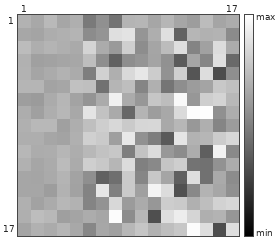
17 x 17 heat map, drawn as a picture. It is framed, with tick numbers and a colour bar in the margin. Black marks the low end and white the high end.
The left part is calmer, up to a seam about 30% of the way across. The halves do not mirror each other. Overall the values sit about 70% of the way up the scale. There is no overall slope.
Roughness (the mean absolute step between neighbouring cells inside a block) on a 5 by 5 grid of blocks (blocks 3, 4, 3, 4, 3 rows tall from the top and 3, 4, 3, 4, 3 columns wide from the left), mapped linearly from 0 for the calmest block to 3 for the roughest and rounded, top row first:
0 1 2 2 1 | 0 2 2 3 3 | 0 1 3 2 2 | 0 1 2 3 2 | 0 1 2 2 3
